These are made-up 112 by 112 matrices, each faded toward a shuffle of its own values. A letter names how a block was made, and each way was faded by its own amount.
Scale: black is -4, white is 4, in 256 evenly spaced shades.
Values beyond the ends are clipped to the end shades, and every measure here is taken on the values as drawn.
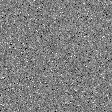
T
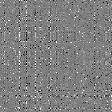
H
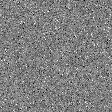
T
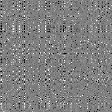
H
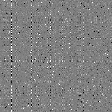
H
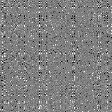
H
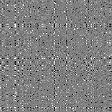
H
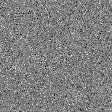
T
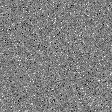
T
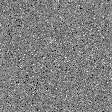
T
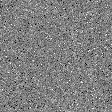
T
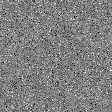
T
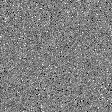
T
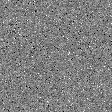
T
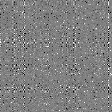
H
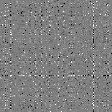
H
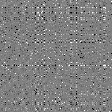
H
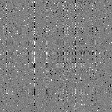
H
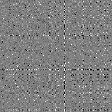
H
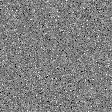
T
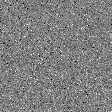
T
